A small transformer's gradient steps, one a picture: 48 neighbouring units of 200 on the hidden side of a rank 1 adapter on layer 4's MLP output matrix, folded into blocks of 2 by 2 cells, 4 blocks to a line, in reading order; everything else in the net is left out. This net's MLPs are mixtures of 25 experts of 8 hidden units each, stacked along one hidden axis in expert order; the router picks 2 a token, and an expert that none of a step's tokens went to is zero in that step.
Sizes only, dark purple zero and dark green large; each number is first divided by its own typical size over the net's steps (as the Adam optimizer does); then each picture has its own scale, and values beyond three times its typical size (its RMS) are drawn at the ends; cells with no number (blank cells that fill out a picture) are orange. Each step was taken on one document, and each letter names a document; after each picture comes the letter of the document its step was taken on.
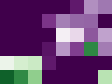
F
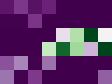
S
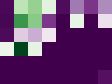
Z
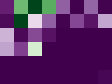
Z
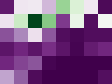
Z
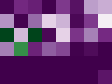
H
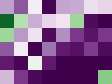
F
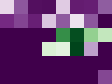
S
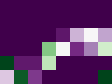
F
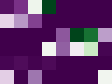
S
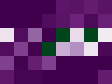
H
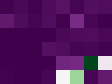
H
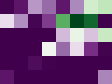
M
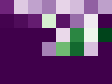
M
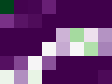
F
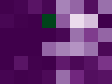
S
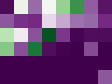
Z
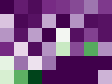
F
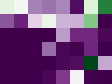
M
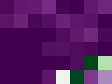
H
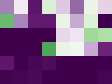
M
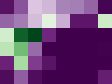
Z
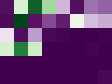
Z
